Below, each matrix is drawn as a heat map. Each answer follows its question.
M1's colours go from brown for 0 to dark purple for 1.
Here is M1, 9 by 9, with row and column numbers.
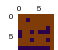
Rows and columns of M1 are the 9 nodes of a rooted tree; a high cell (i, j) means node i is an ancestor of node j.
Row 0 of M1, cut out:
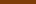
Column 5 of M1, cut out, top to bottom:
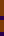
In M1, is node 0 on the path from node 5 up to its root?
no
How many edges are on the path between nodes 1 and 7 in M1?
5
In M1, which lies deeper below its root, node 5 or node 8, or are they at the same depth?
node 5
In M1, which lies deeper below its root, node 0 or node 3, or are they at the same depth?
the same depth
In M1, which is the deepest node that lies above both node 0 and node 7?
4
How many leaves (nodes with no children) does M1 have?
3
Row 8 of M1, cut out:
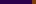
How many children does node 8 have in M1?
2
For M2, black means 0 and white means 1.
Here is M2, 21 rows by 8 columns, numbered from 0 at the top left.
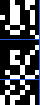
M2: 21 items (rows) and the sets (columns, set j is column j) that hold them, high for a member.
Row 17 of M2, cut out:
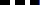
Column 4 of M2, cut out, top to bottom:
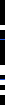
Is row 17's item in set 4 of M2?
no
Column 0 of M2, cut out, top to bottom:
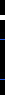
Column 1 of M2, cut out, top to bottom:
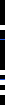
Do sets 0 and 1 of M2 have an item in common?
no
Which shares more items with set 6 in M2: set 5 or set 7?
set 5
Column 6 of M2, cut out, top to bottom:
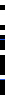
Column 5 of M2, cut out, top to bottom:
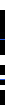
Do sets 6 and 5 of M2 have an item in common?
yes
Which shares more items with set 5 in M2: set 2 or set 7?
set 2
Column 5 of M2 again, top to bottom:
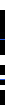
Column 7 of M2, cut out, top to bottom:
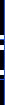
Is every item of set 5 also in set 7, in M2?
no
